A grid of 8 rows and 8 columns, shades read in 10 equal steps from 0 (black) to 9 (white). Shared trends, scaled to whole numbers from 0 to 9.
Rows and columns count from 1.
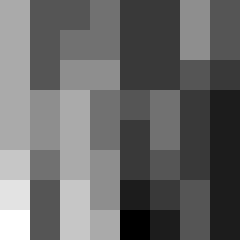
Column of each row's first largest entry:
1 1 1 1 1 1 1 1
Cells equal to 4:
8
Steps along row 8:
down up down down up up down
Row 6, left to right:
7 4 6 5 2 3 2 1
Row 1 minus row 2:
0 0 -1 0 0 0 0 0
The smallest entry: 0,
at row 8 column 5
